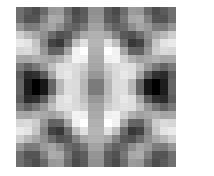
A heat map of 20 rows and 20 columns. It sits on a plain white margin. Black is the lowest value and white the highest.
Average level on the scale: 60%. Odd rows or columns: none. Mirror symmetry: left to right and top to bottom. Slope: none. Lone odd cells: none. Seam: none. Calmest part: centre.
